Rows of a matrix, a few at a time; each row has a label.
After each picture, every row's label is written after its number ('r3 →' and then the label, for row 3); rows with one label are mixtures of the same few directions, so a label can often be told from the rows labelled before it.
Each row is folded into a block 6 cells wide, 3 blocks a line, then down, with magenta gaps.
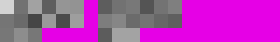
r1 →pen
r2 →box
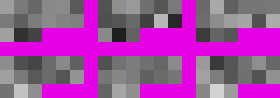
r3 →box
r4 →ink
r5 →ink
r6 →ink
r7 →box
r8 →ink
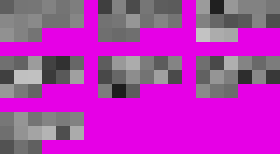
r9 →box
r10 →pen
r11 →ink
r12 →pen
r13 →ink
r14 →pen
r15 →ink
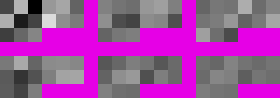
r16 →pen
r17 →pen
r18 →box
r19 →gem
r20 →pen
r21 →pen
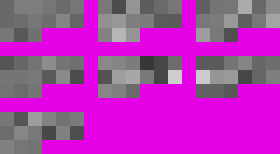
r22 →ink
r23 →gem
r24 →box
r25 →pen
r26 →pen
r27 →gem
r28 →pen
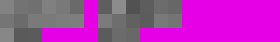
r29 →box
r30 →ink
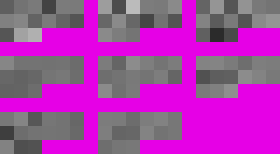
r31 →box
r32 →pen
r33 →gem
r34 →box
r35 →ink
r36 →gem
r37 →gem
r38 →pen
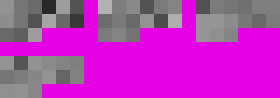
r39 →box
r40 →pen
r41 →box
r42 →ink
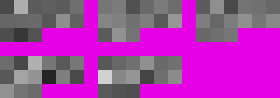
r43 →ink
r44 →ink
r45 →pen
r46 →pen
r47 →gem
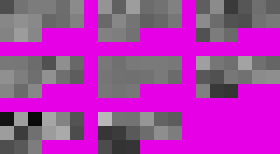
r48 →box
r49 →pen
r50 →ink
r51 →box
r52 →pen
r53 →box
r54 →pen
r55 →box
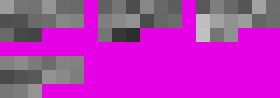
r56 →box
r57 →gem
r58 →box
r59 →gem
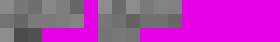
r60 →box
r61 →pen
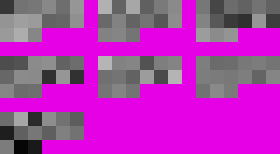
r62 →box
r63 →pen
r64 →ink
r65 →pen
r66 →pen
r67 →ink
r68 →gem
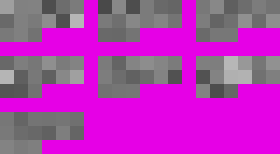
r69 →pen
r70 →pen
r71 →pen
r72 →gem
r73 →pen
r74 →ink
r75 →ink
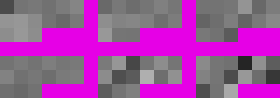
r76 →box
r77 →box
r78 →box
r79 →gem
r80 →pen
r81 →box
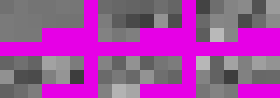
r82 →box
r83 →ink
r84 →box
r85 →pen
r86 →gem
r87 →pen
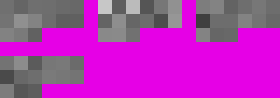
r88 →gem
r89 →pen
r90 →gem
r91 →gem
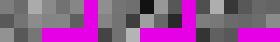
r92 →ink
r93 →box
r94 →ink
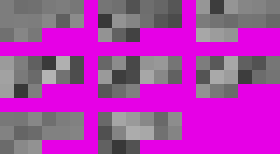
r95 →ink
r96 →gem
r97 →ink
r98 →box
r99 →pen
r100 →pen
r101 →gem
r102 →ink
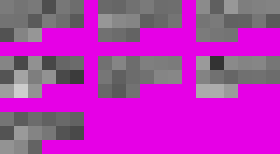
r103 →box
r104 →gem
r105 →pen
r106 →gem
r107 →gem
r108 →ink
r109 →gem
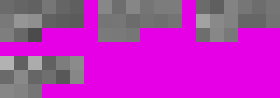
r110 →gem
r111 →pen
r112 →gem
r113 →pen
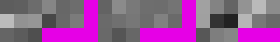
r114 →gem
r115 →ink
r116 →pen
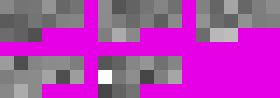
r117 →box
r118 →ink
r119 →gem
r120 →ink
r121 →gem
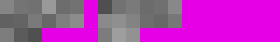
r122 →box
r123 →box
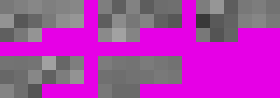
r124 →gem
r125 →gem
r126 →gem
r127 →box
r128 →box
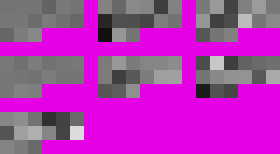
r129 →box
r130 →box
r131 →pen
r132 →gem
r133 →gem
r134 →ink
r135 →pen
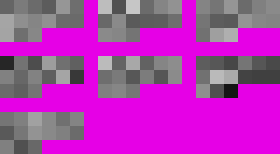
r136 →box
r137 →pen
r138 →gem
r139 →pen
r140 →pen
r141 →gem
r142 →ink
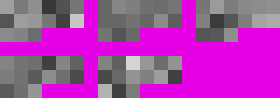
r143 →pen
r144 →ink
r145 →gem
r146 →box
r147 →ink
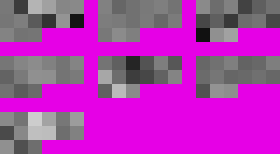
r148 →pen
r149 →ink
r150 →box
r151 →ink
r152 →ink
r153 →box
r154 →ink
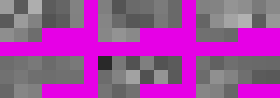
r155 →pen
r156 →ink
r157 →ink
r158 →box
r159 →pen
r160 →gem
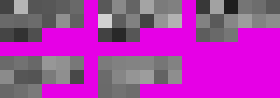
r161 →ink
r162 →gem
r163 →pen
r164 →pen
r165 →ink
